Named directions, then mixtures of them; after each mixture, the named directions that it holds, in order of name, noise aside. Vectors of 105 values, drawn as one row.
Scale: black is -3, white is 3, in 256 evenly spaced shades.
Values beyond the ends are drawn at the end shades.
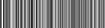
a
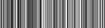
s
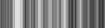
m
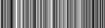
a, m, s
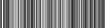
a, m, s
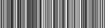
s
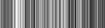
m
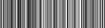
s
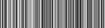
s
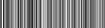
a, s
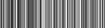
s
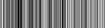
a, m, s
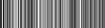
a, m, s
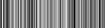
a, m, s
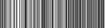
m, s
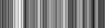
m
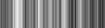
m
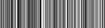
s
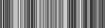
a, m, s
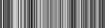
a, m, s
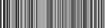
a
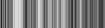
m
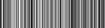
a, m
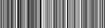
s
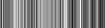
a, m, s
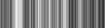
m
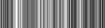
m, s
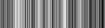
m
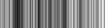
m
